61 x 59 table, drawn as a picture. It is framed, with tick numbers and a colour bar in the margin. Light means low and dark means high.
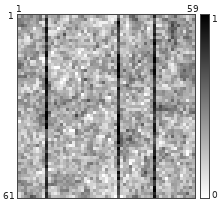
Columns 10, 34 and 46 stand out from the rest. The grain runs up and down. The values are skewed, with a long tail toward high values.
